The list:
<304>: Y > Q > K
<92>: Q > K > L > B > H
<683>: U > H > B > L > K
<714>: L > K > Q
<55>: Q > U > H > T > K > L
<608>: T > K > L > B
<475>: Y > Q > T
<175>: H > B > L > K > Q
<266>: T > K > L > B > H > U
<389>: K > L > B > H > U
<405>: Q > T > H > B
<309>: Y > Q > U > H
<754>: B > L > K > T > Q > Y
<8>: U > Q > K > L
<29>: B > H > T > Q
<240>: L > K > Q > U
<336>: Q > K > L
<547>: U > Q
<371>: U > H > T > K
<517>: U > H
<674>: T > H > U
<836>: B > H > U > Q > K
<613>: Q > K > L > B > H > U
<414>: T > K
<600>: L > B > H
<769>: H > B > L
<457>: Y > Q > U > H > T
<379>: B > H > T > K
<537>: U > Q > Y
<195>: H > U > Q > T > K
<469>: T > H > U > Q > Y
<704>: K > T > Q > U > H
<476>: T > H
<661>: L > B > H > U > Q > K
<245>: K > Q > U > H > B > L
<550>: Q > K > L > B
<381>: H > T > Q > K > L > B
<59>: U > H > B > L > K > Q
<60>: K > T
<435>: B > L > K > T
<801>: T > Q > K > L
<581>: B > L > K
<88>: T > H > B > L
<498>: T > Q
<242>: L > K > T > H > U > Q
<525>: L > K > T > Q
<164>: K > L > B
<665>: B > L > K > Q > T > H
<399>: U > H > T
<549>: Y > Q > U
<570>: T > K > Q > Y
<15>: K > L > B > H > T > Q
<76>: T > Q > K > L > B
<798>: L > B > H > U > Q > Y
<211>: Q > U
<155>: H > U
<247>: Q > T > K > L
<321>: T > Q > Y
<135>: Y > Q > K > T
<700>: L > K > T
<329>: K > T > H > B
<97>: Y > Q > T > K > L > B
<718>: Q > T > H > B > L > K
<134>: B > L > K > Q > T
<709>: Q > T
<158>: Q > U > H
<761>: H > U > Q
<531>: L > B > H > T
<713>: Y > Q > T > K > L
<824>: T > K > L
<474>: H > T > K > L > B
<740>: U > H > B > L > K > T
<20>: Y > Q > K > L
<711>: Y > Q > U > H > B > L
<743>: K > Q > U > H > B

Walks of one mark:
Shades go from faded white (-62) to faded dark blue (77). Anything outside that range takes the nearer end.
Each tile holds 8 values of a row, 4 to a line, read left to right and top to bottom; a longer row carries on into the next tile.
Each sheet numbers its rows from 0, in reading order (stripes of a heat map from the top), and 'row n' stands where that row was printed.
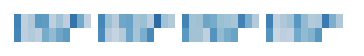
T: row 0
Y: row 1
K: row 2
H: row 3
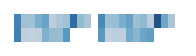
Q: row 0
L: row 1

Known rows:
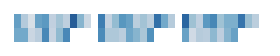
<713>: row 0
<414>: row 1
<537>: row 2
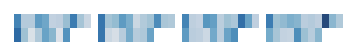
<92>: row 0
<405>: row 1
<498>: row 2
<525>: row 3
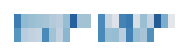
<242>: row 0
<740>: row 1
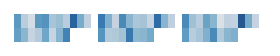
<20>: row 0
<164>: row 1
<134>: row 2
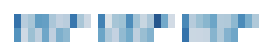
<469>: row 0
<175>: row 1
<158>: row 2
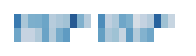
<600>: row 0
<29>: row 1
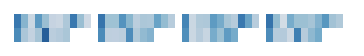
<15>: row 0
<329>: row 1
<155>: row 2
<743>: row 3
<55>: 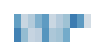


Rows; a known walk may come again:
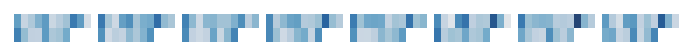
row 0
<55>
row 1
<547>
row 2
<309>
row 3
<336>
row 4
<709>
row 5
<59>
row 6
<525>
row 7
<713>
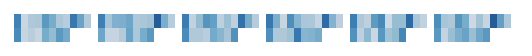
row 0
<155>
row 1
<600>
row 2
<414>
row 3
<164>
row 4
<399>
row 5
<581>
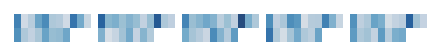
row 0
<474>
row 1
<798>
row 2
<700>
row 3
<718>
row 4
<29>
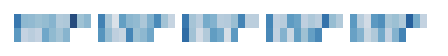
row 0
<240>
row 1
<245>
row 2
<613>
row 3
<674>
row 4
<20>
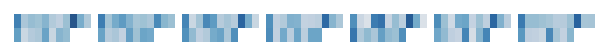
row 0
<661>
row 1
<60>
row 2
<824>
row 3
<836>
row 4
<683>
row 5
<135>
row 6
<242>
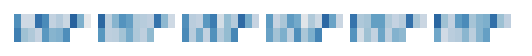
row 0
<88>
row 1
<570>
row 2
<371>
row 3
<379>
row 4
<469>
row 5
<537>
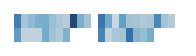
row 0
<714>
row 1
<389>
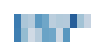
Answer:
<550>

